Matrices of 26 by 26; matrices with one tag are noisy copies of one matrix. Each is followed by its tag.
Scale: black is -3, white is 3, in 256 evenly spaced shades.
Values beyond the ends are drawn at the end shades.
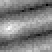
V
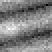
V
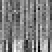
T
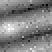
V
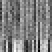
T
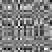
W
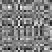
W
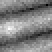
V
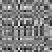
W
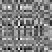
W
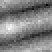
V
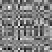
W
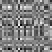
W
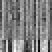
T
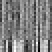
T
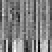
T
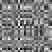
W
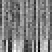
T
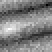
V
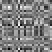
W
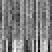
T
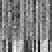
T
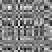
W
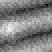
V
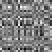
W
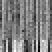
T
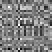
W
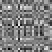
W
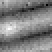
V
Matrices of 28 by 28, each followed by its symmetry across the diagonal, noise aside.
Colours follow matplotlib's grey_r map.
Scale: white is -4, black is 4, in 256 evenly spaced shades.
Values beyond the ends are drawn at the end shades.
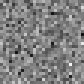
neither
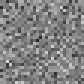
symmetric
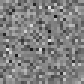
symmetric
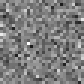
neither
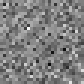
symmetric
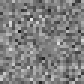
antisymmetric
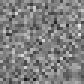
antisymmetric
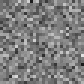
neither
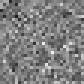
symmetric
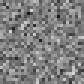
symmetric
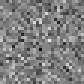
antisymmetric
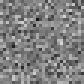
neither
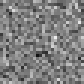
antisymmetric
